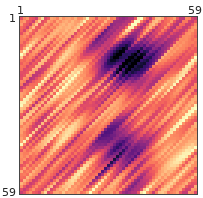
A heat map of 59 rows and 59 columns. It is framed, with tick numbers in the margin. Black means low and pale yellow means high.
The ninth with the lowest average is the top middle. No row or column stands out. The values are skewed, with a long tail toward low values. There are two dips.
